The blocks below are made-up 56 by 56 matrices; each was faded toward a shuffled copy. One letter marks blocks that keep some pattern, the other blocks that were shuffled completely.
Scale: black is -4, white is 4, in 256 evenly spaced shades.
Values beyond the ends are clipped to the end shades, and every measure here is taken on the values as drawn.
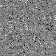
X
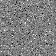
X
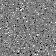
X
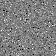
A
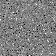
A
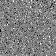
A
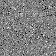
X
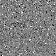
X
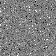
X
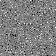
X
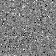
X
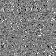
X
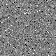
A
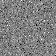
X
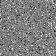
A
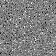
A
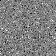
X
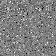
X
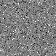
X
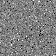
A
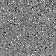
X
